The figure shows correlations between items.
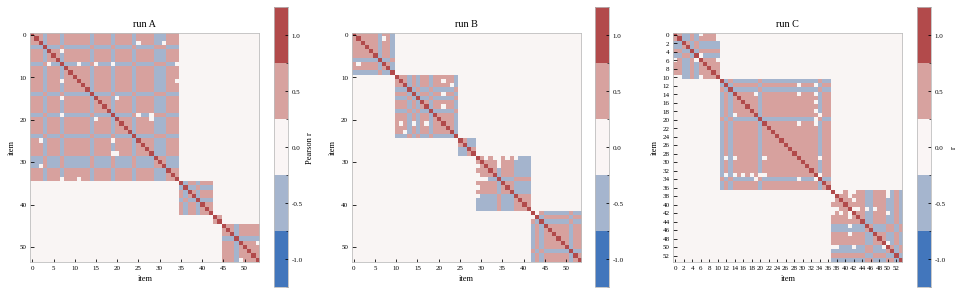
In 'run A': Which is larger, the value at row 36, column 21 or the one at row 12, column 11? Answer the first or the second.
the second
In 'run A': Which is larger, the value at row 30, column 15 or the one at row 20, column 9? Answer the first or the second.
the second
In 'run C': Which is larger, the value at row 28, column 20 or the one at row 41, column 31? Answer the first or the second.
the second
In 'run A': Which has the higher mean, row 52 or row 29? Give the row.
52
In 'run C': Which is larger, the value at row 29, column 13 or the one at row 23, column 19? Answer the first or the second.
the second
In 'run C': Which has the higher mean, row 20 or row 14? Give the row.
14
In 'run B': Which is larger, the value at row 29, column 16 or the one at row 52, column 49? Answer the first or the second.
the second
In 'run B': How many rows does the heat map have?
54
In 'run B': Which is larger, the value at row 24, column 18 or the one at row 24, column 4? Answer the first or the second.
the first
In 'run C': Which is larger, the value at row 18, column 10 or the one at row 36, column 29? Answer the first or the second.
the second
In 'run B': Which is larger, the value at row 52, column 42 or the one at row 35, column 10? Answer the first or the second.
the second
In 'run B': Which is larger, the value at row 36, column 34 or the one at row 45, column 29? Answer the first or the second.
the second
